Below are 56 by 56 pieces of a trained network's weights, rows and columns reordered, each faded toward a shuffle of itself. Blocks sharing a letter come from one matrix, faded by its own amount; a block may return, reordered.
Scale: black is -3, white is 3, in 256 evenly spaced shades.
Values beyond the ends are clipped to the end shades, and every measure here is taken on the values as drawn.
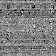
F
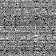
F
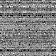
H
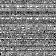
H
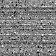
F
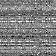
H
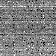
F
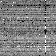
H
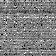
F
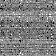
F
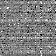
F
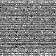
H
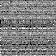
H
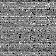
F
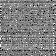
F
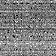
F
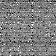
F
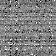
F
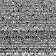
F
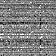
H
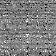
F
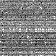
H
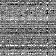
H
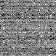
F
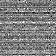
H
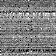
H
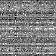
H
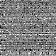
F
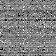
F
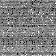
F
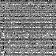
H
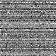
H
